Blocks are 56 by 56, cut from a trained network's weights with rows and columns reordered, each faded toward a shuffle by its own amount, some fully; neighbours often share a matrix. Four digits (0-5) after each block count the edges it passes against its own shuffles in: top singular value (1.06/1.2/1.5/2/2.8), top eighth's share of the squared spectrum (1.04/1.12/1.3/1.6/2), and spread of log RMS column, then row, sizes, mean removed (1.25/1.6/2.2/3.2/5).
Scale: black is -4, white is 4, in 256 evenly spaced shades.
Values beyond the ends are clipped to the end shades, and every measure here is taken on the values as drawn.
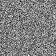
0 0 0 0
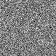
0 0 0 0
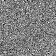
1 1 0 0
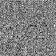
2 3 0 1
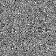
3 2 0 1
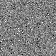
0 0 0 0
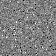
1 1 0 0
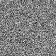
3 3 0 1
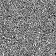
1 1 0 0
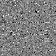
3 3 0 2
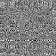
4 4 1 2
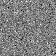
1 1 0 0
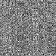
3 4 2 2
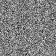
1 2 0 0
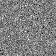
0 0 0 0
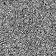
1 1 0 0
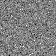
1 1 0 0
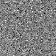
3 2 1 1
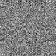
3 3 1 1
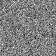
1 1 0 0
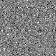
3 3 0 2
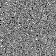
2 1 0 0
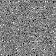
2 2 0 1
